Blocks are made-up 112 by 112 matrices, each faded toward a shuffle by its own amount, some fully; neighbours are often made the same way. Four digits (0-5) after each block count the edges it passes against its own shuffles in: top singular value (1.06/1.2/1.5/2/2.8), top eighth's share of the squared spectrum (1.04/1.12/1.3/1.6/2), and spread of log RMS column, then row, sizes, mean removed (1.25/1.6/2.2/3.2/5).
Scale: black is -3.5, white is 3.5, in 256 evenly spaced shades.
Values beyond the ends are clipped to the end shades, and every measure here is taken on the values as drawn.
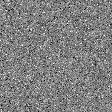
0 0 0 0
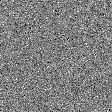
0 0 0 0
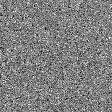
0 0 0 0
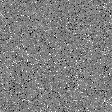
0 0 1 0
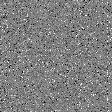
1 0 1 0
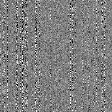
2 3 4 0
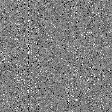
2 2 3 0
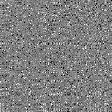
4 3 2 2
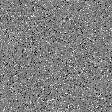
2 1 0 0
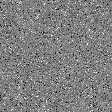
2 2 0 0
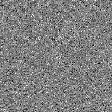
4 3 1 1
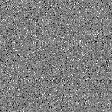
3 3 1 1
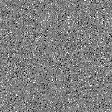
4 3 1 1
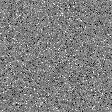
1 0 0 0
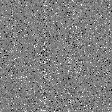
3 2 2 1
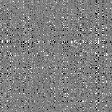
4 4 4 3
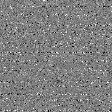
2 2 0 3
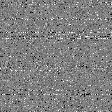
2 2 0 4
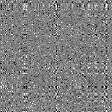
5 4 3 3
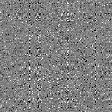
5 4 3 2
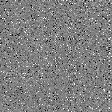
4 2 1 1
